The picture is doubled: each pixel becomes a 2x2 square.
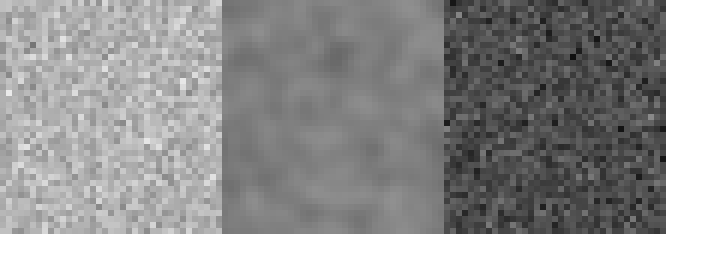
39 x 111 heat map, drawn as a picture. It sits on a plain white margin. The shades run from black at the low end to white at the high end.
The table splits into one row of 3 panels. Panel 1,1: high, fine-grained. Panel 1,2: middling, blotchy, faint in contrast. Panel 1,3: low, fine-grained.
